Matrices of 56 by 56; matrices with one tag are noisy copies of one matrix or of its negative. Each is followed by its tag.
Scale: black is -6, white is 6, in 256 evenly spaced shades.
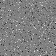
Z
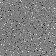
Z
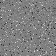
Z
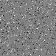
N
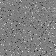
Z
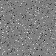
N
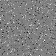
N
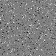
N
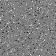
N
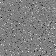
Z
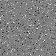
N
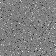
Z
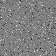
Z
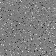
Z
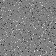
Z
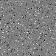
N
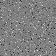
Z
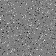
N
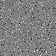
Z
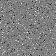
N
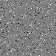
N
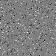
N
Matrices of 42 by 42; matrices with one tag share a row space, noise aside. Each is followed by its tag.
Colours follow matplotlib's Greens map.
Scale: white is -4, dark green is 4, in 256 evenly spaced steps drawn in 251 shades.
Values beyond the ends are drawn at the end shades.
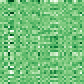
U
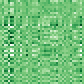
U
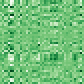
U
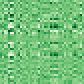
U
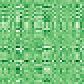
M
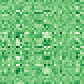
M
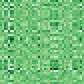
U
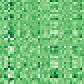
U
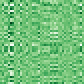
U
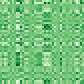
M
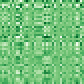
M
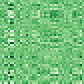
U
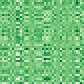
M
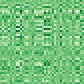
M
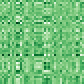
M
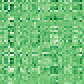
U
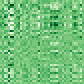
U
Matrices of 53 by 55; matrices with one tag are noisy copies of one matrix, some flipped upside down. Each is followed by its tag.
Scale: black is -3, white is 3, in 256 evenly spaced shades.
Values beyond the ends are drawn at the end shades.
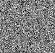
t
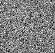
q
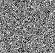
t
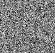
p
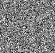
p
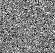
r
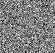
r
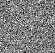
q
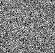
q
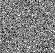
r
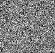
q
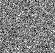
r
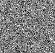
t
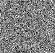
t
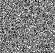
r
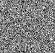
t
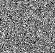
p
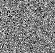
p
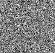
t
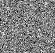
p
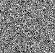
t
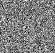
p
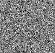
t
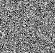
p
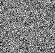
q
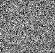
q
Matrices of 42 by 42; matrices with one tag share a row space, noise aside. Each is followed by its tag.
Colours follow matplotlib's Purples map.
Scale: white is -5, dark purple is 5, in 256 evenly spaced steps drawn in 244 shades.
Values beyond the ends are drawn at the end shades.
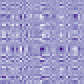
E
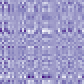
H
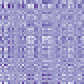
H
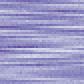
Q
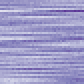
Q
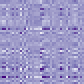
E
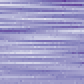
Q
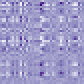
E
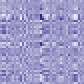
E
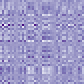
H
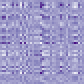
E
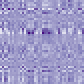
H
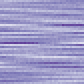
Q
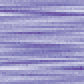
Q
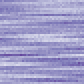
Q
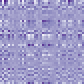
H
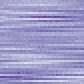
Q
